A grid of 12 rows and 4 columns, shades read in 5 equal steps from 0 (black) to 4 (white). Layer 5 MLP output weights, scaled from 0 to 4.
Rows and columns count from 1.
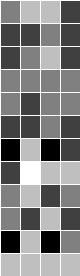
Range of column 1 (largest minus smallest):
3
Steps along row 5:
down up same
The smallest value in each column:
0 1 0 1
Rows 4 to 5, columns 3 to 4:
2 2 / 2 2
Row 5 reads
2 1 2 2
